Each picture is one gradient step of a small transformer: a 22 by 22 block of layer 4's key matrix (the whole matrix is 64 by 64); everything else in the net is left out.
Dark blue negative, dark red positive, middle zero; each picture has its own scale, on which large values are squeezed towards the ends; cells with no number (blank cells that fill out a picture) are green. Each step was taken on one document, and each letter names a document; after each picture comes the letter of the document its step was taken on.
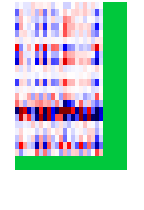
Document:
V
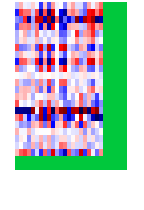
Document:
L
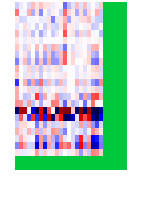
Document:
V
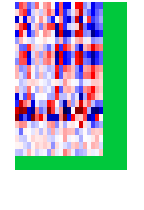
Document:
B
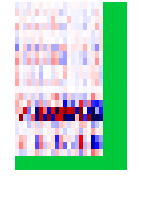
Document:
V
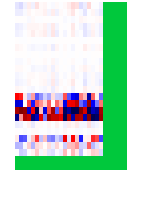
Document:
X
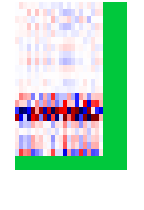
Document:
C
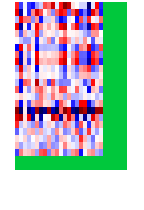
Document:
C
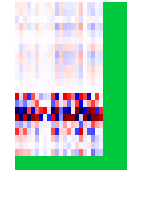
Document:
B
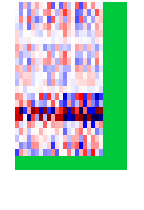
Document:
L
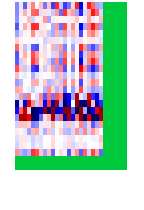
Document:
B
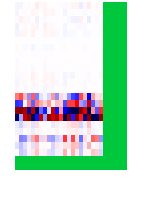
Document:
X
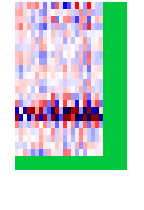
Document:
C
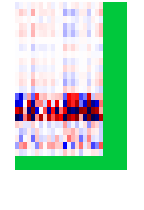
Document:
X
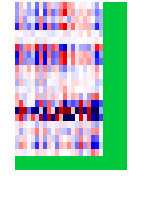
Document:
V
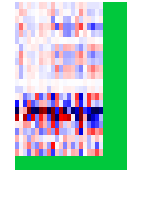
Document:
B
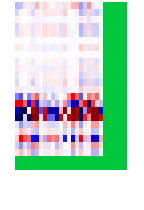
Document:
X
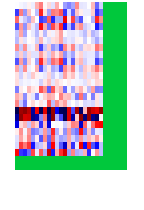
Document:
L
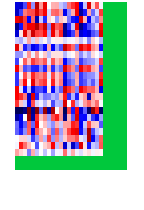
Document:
X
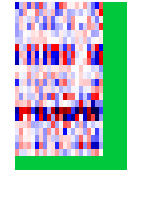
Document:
V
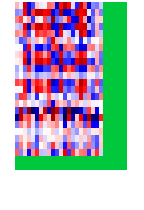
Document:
C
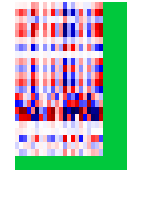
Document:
X
